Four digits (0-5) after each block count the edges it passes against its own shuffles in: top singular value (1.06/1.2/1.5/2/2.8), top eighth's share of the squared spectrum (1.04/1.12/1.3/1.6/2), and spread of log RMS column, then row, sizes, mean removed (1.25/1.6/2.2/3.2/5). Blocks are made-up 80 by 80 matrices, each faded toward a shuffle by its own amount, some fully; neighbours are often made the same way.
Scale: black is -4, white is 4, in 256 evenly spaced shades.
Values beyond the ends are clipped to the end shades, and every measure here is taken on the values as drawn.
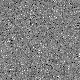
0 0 0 0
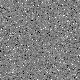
0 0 0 0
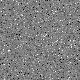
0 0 0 0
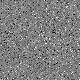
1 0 0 0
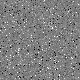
0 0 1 0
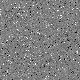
0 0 0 0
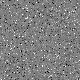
0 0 0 0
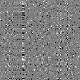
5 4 2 2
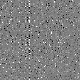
4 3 1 1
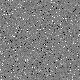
0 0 0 0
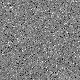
0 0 0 0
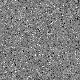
0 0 1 0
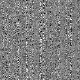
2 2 4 0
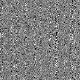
1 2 3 0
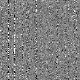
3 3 3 0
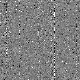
3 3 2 0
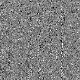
1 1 3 0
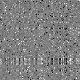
4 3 1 2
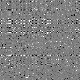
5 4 2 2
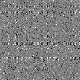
4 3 2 2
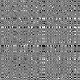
5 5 3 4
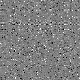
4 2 0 1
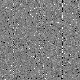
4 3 2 0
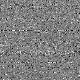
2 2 0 3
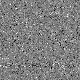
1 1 0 1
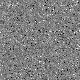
1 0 0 1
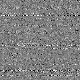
2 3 0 3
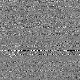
3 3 0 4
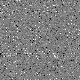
2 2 1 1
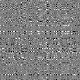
4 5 2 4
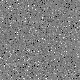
1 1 0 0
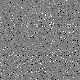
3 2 0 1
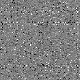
3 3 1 2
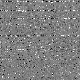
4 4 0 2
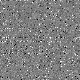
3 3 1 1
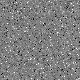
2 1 0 0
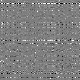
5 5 1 3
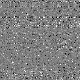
3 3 1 2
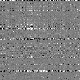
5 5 1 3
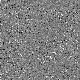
1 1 1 0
